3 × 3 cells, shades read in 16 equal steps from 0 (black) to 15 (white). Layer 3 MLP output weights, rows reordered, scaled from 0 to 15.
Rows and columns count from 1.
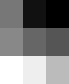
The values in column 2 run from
1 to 14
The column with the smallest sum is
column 3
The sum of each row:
8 19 40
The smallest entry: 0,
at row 1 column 3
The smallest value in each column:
7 1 0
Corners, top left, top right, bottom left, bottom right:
7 0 15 11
